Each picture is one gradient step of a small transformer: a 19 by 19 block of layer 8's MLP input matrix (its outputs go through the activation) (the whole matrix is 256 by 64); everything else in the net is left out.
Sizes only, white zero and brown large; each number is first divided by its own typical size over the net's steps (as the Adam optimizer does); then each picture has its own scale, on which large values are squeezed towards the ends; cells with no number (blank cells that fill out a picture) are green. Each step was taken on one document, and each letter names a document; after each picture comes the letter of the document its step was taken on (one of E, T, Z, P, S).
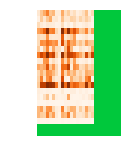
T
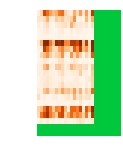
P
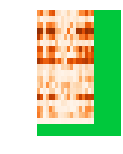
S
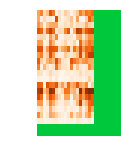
S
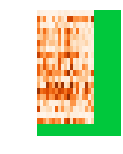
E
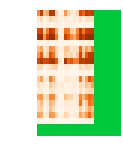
S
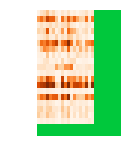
T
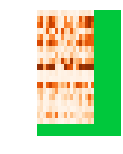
S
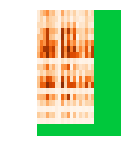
T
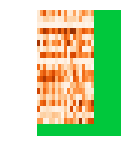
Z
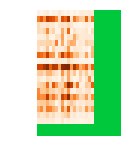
T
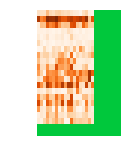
E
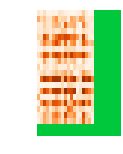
Z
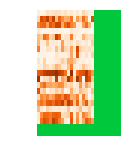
E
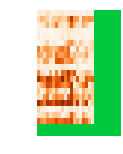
E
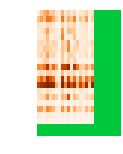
T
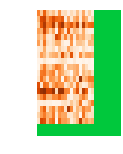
Z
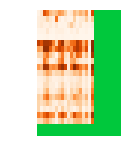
P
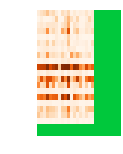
T
